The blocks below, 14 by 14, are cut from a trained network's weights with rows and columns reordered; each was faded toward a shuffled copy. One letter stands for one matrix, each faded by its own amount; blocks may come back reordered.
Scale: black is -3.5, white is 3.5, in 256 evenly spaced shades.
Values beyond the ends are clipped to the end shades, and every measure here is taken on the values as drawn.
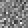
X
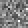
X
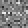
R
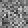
X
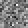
X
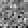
X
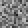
X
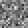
X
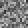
X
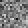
X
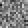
X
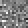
R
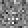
R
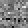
R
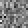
R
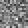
X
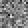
X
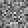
X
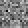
X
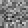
X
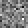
R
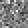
X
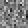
X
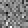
R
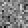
X
